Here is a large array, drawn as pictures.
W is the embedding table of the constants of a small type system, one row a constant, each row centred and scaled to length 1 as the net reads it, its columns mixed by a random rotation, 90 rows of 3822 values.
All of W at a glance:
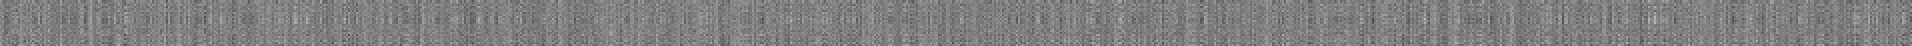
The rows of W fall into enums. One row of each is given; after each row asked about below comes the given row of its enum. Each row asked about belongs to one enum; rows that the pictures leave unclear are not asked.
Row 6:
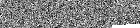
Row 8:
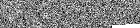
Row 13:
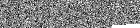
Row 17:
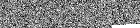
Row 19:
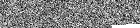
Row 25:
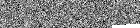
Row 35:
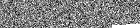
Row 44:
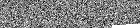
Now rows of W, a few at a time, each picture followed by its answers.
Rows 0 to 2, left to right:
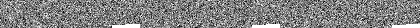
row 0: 8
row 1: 6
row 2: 44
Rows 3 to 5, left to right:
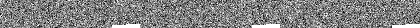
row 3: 6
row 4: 17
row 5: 8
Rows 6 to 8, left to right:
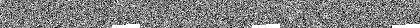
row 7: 44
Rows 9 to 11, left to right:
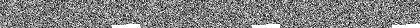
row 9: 19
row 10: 19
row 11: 35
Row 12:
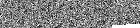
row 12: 6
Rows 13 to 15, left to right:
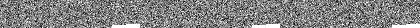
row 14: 44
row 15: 35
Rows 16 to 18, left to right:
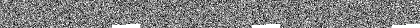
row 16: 35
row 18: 13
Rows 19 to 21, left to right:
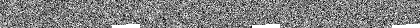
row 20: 8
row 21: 44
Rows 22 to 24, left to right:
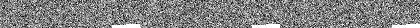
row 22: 17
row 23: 19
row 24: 35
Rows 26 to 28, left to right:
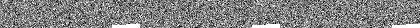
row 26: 35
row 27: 6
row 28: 44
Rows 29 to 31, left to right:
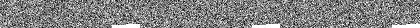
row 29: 19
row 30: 44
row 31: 35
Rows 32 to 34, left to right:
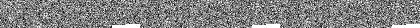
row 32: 8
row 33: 13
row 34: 13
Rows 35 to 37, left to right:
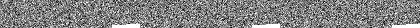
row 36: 44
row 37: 44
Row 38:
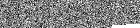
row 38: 13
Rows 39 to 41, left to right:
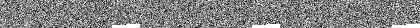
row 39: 25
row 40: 6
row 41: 13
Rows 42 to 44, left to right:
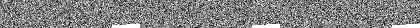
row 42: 35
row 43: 6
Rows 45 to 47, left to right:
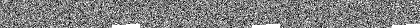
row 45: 35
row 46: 44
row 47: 13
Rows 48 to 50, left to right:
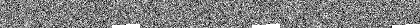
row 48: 25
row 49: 35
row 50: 8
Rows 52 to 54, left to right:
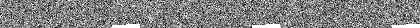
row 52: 6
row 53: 8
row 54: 19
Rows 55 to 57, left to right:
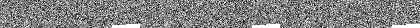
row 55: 44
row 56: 25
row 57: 13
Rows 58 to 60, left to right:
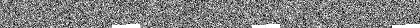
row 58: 35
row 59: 19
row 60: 8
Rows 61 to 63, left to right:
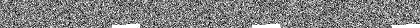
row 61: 35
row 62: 35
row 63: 19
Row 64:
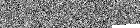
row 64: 25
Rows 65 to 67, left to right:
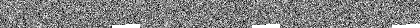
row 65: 8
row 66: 25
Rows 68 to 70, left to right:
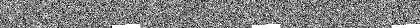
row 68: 8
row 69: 19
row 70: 17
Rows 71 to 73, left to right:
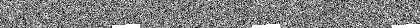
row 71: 8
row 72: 6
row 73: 19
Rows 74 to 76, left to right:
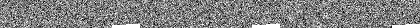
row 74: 44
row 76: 8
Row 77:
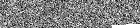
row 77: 19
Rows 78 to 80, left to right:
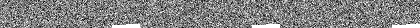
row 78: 44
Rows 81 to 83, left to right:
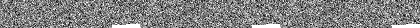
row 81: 35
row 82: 19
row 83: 19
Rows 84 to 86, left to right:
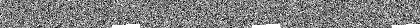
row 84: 6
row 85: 44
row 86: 19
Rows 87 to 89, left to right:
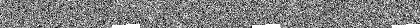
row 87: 6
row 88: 8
